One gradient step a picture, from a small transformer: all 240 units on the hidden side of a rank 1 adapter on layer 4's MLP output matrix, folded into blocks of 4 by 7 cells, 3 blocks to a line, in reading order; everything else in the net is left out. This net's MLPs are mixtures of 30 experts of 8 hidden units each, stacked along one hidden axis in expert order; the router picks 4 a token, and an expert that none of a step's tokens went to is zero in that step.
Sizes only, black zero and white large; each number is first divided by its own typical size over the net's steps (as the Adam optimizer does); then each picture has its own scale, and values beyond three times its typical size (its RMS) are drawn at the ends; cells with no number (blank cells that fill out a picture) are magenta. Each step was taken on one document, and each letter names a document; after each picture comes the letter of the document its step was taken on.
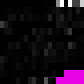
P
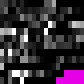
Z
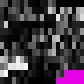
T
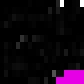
P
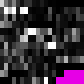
T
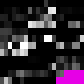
Z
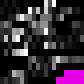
Z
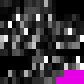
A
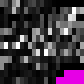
T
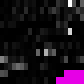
P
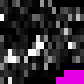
T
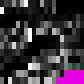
A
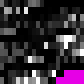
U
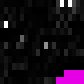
P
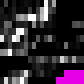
Z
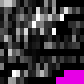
Z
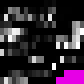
Z
